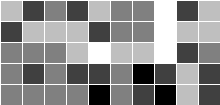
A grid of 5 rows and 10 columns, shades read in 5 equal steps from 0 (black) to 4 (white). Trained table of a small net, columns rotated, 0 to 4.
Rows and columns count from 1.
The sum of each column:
10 9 11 10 9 11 8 13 11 10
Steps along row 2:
up same same down up same up down same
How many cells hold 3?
13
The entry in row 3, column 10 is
2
